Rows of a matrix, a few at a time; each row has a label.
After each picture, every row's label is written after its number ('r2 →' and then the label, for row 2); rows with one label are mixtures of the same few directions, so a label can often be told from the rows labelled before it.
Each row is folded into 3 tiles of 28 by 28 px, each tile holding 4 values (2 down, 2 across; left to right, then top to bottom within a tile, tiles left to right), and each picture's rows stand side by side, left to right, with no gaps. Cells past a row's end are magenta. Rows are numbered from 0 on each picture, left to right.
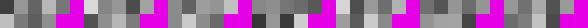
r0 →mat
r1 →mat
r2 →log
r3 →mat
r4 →mat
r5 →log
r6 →mat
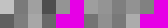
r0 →mat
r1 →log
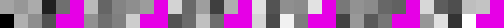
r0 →mat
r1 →mat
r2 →mat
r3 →mat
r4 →mat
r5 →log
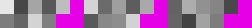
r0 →mat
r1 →mat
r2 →log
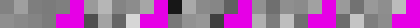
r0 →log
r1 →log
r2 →mat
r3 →mat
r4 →log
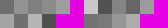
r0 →mat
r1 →mat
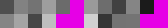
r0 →mat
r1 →log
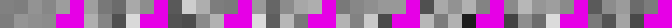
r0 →log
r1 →mat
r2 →log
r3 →mat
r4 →mat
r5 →mat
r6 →log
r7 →log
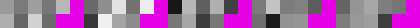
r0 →mat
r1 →log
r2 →mat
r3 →log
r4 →mat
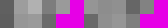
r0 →log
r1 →mat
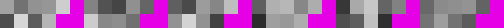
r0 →log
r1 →log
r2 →log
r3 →log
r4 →log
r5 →mat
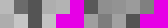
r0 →log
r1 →mat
